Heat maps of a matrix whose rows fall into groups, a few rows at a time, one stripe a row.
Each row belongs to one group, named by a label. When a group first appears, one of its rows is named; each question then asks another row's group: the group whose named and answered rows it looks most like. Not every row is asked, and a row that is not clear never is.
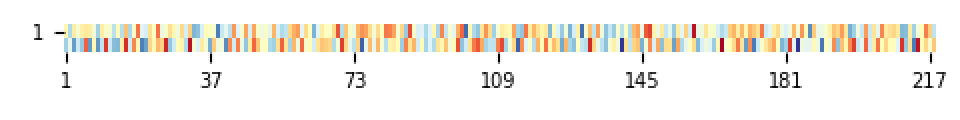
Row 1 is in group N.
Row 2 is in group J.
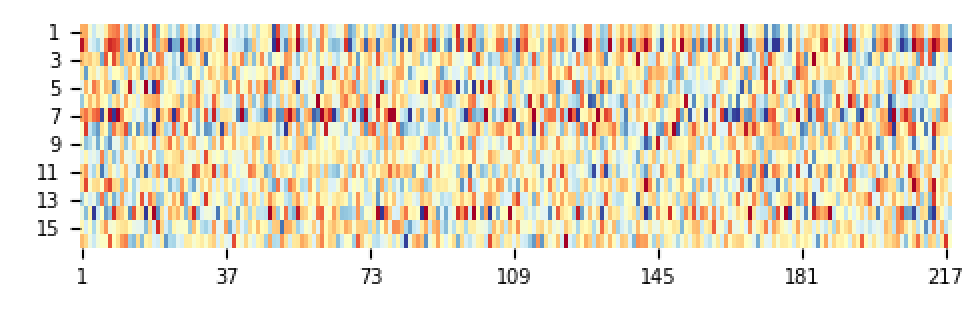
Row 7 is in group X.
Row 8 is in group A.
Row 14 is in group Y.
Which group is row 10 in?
J
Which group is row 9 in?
Y
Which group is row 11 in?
N
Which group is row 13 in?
J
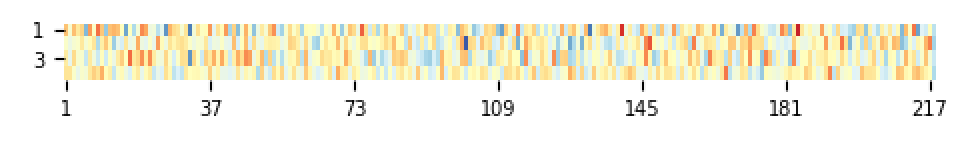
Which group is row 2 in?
N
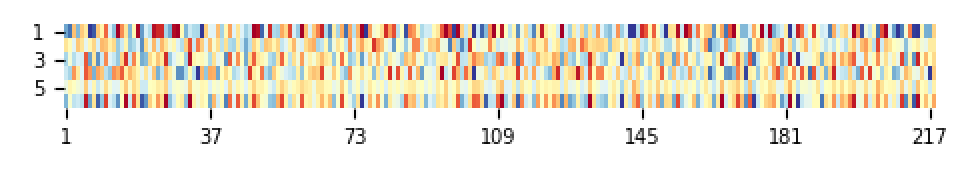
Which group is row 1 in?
Y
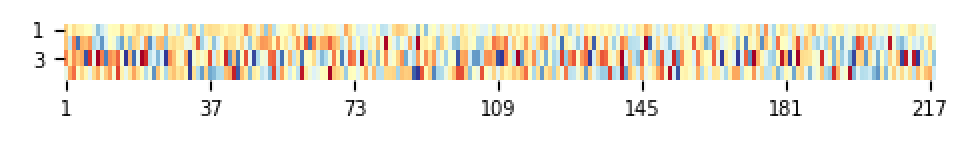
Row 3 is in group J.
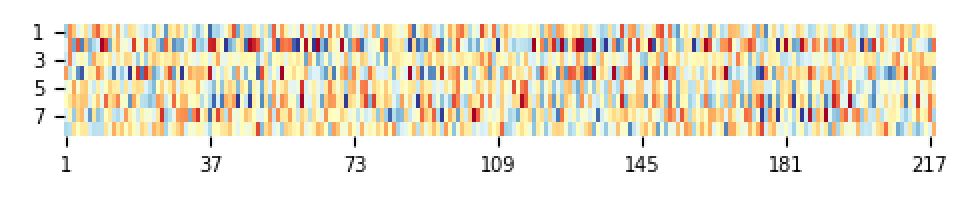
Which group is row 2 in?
A
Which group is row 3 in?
A
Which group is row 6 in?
X
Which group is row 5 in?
X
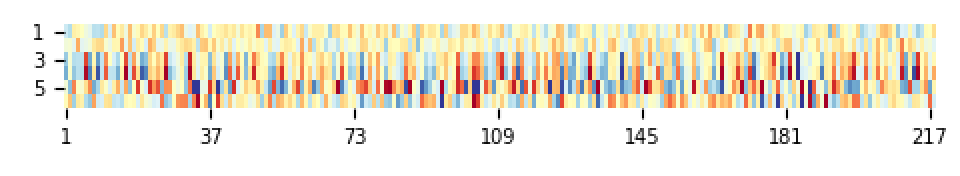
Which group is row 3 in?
J
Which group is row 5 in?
N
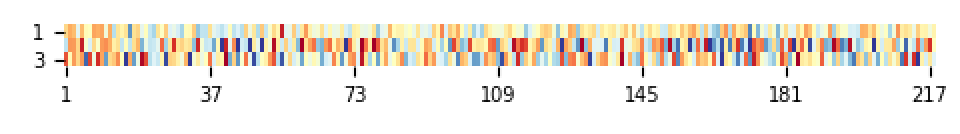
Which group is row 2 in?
X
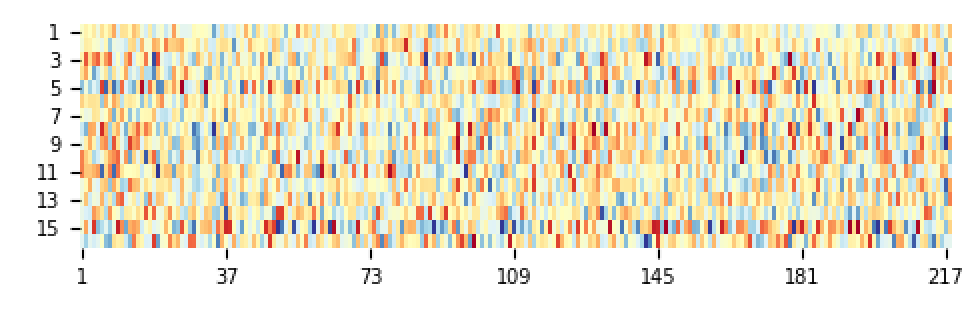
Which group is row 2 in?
N
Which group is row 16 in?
Y
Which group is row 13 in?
A
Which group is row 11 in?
X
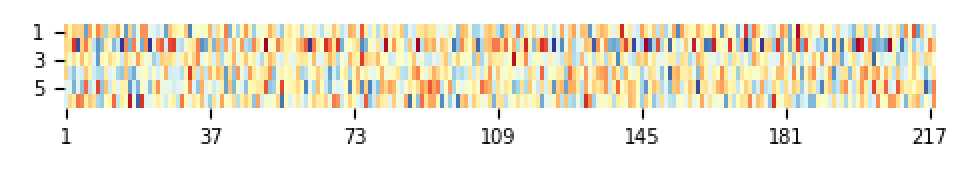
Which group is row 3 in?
X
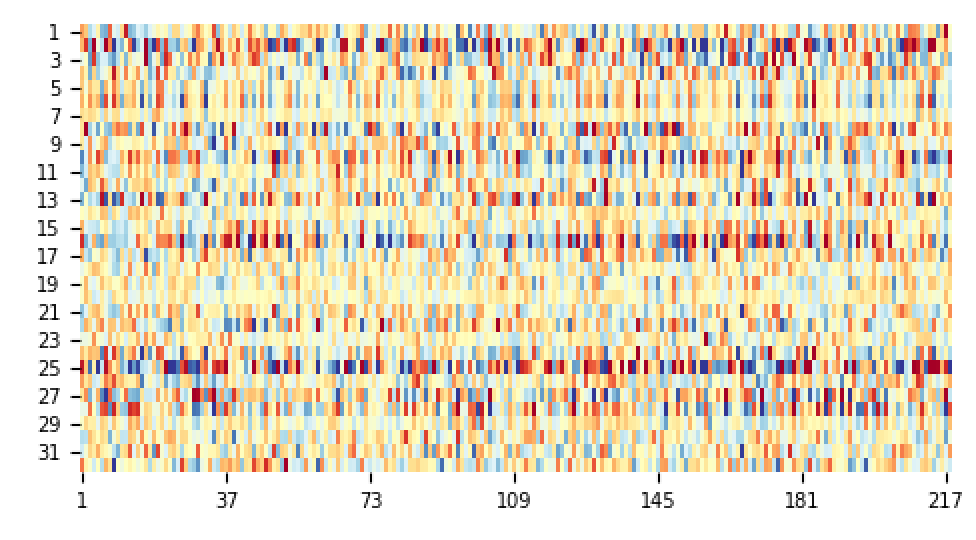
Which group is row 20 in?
A
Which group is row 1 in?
N
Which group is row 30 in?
N
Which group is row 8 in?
A
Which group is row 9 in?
N
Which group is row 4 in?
A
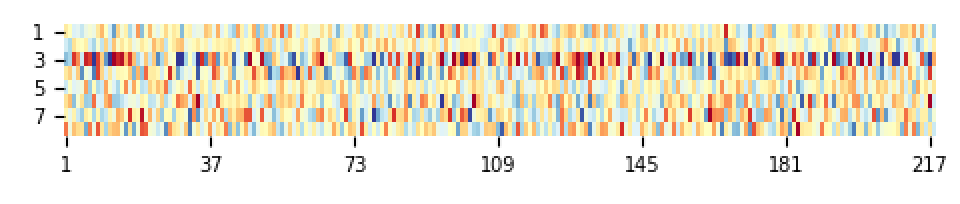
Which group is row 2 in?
Y
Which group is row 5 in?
J
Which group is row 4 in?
A
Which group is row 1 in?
Y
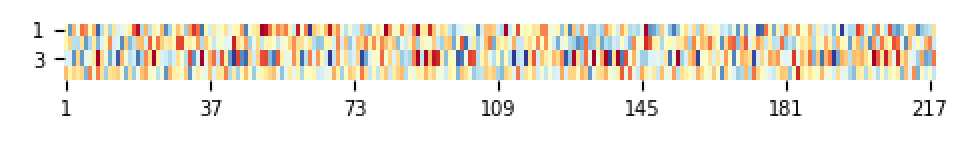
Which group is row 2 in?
N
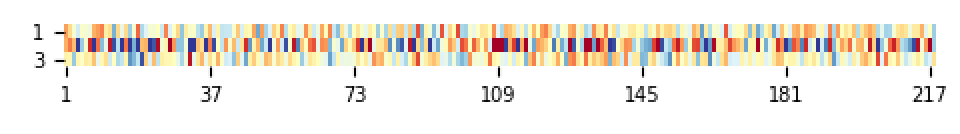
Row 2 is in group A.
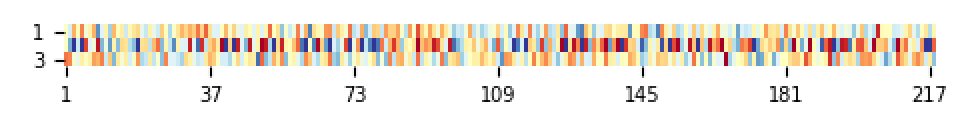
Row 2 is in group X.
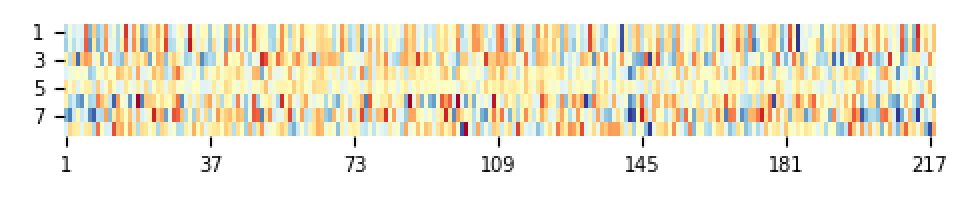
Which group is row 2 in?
J
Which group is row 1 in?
J
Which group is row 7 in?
Y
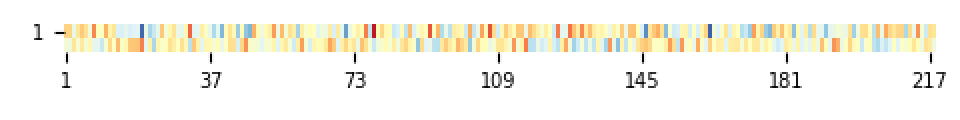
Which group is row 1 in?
X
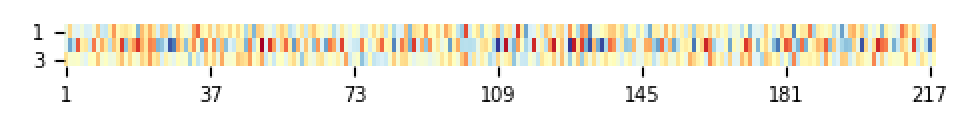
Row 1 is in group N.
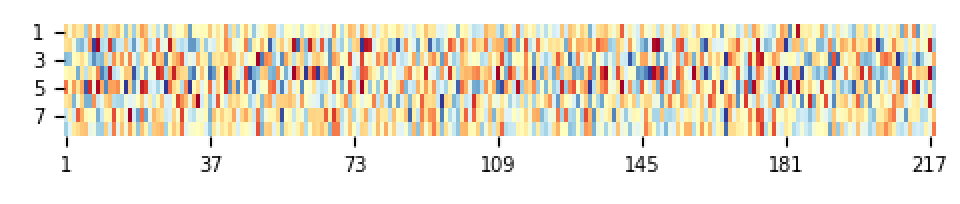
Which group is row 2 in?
A
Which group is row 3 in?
Y
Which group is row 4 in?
A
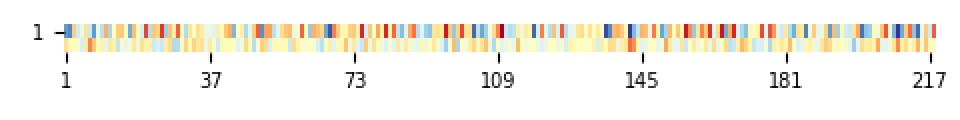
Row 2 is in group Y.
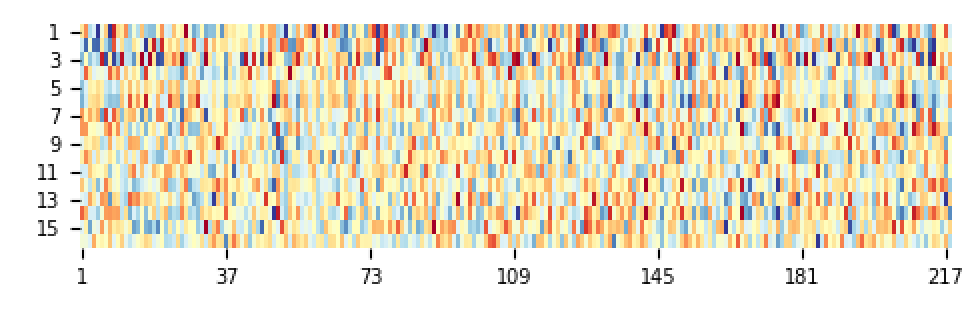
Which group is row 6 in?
Y
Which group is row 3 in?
J
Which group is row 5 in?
Y
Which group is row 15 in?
X
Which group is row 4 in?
X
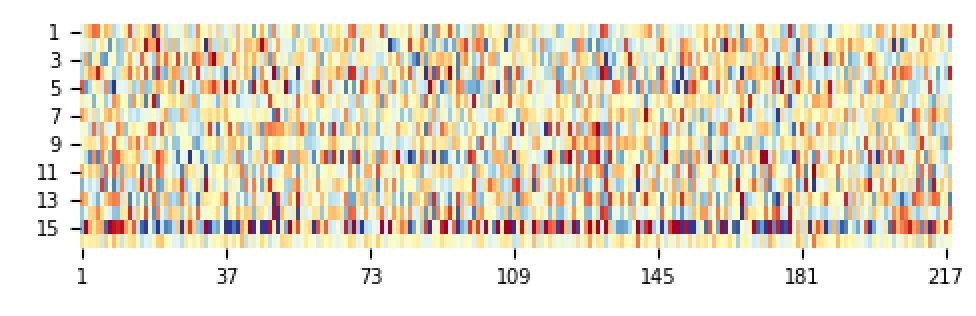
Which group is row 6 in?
Y
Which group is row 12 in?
J
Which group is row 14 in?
Y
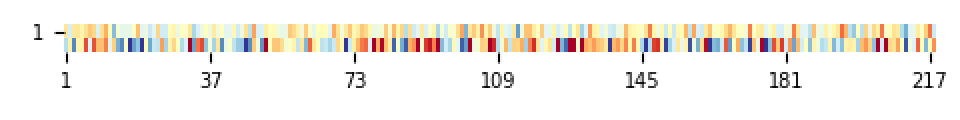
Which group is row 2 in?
X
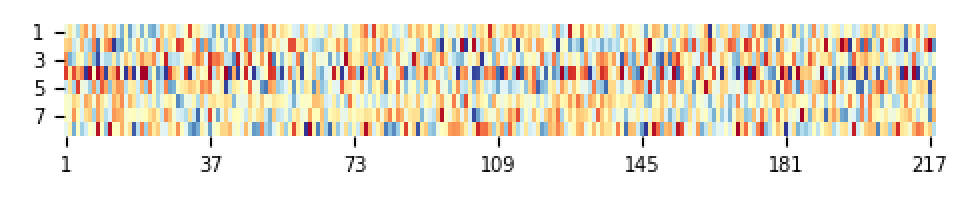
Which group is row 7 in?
N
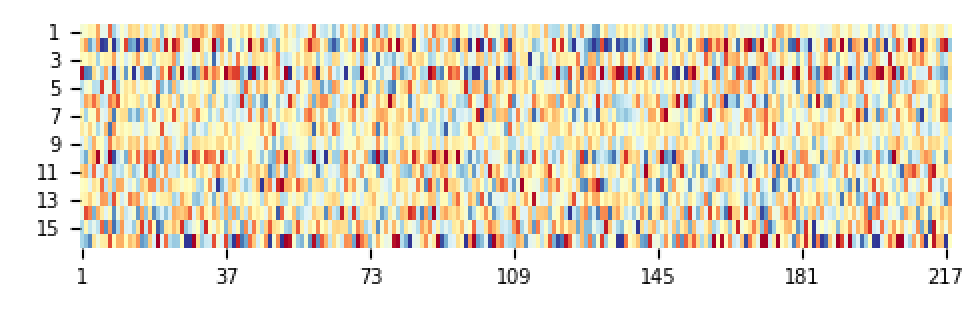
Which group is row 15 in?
J
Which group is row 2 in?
N
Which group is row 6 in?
X
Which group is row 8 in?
A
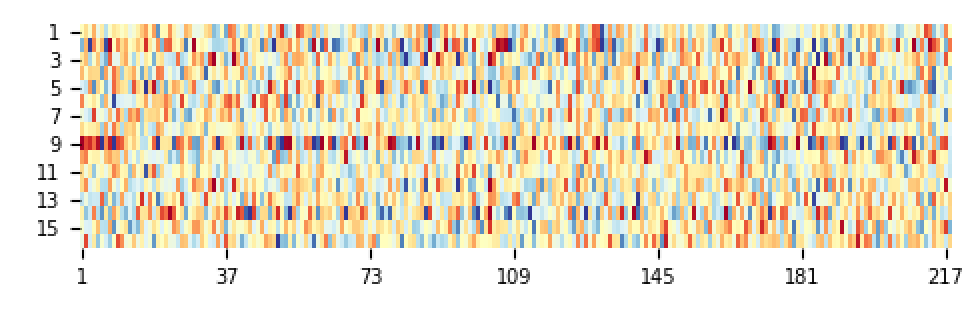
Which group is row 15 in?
N
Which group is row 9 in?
X
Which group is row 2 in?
A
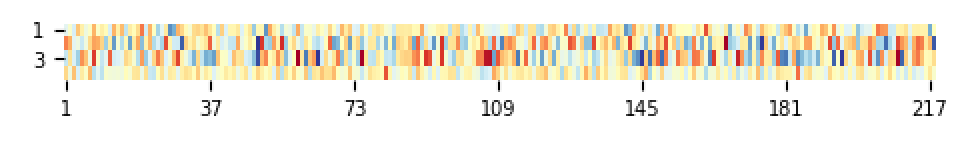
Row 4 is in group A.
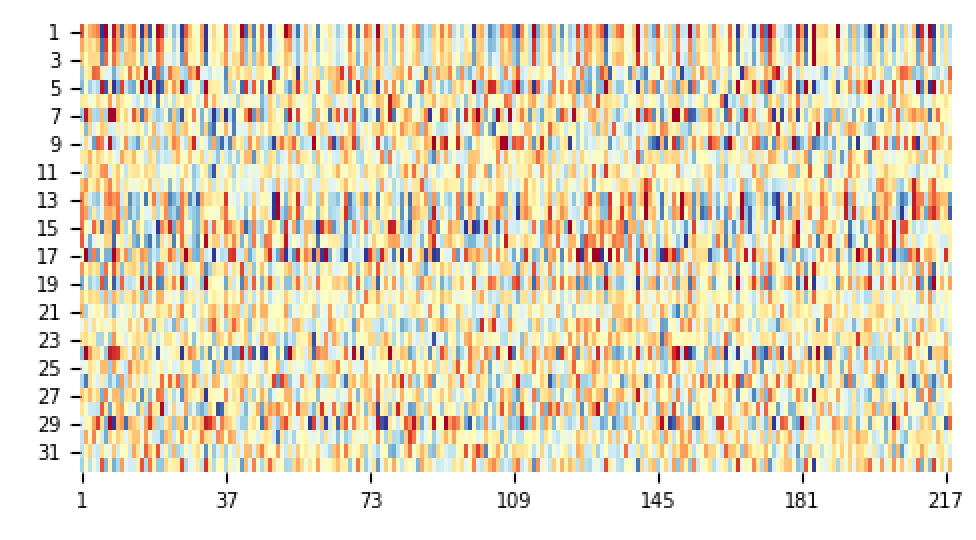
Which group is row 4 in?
Y
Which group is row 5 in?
J
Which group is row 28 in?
A
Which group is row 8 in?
N
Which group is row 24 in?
X
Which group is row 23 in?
A
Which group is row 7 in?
X
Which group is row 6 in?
X
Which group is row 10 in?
X
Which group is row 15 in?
X
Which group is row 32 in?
J
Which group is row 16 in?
X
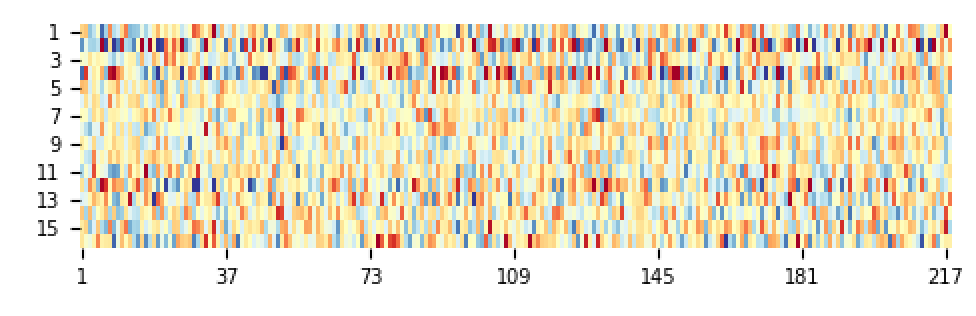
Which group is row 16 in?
X
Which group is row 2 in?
J
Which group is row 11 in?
Y
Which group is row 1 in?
N
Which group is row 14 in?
A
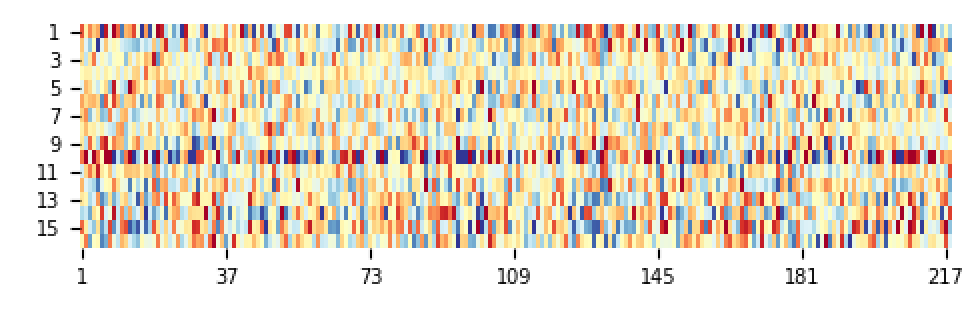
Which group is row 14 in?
X
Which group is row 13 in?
N
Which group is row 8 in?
A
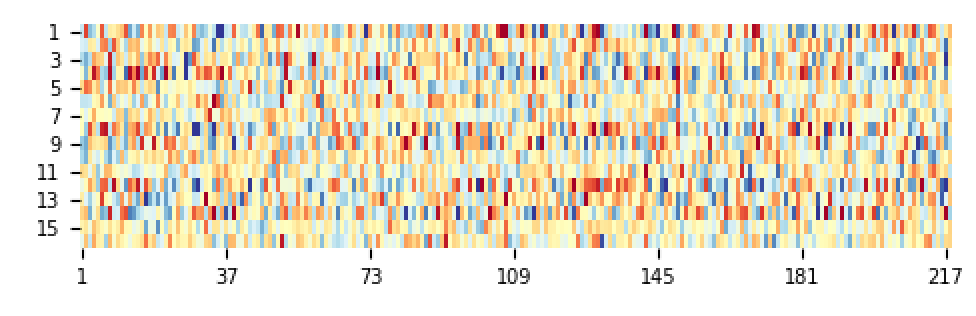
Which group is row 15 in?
X
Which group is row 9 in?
N
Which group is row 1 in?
A
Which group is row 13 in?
X
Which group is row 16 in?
A
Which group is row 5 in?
X
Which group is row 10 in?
Y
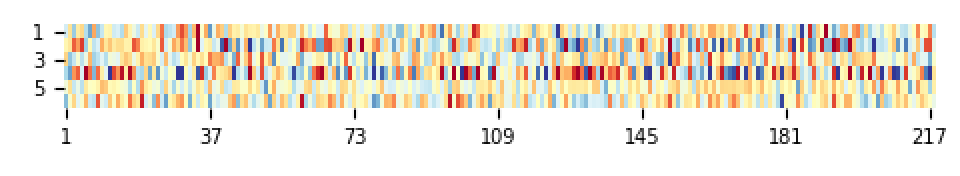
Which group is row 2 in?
X
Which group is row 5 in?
A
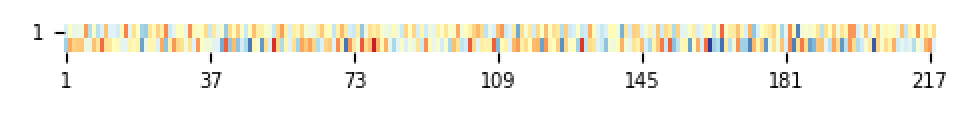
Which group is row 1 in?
J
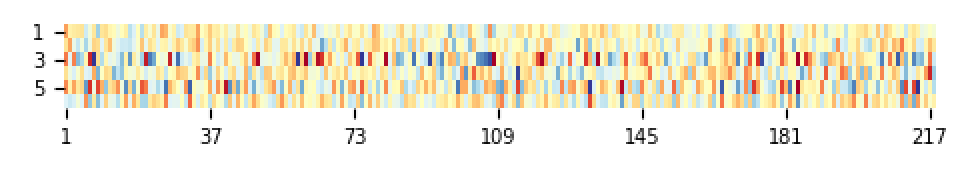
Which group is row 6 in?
J
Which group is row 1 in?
X
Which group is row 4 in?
N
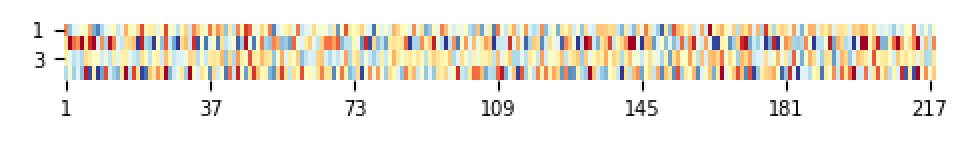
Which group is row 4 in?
J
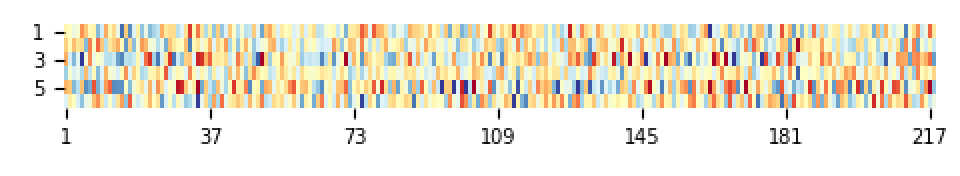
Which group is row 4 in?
J
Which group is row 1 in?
X
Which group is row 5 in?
N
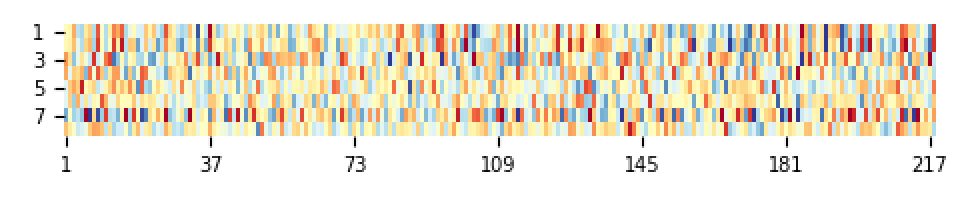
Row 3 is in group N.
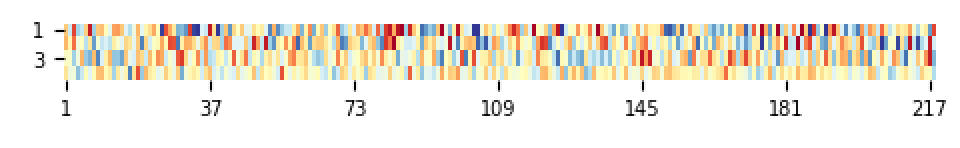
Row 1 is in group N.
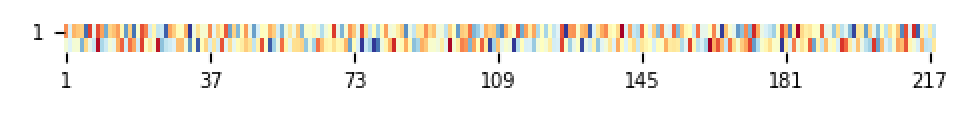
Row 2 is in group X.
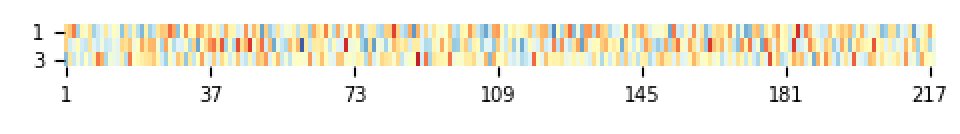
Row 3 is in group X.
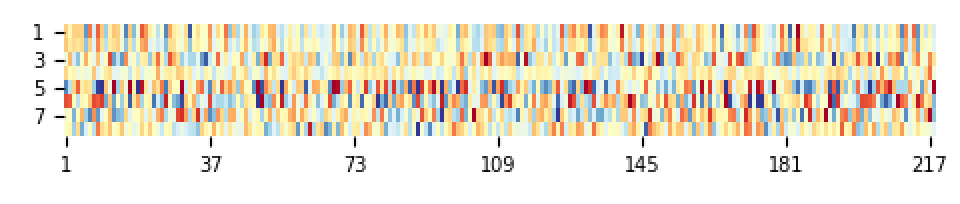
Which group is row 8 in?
A
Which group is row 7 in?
N
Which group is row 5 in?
Y
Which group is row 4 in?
N
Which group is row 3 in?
A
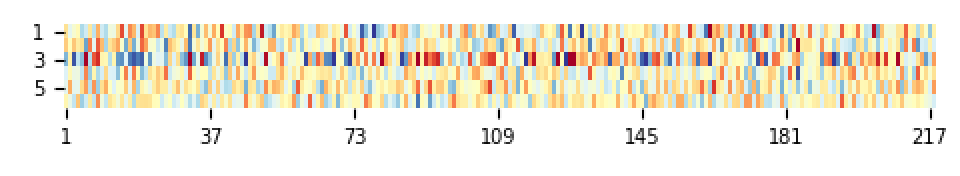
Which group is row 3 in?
X
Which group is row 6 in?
A
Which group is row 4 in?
J
